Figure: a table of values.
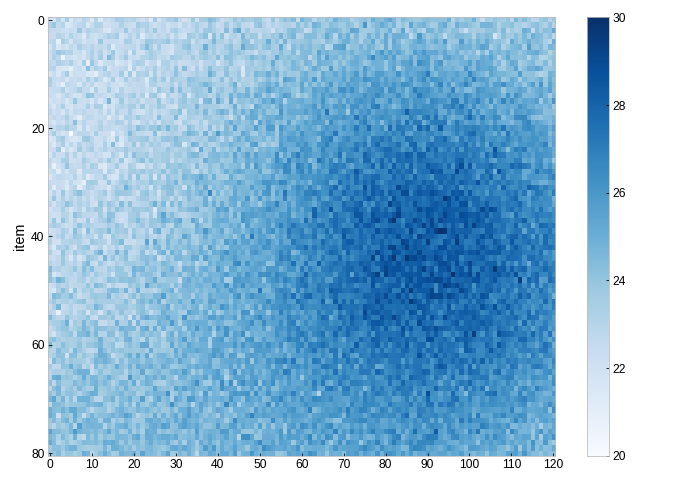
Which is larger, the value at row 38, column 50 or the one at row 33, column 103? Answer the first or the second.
the second
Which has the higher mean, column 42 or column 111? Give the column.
111
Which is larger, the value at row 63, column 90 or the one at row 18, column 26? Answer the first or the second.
the first
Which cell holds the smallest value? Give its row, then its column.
21, 5
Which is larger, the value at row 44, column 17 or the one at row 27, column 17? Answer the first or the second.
the first
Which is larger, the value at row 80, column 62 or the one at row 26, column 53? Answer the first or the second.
the first
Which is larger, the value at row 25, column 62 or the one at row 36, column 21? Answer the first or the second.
the first
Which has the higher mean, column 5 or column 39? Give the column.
39
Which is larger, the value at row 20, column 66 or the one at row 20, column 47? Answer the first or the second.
the first
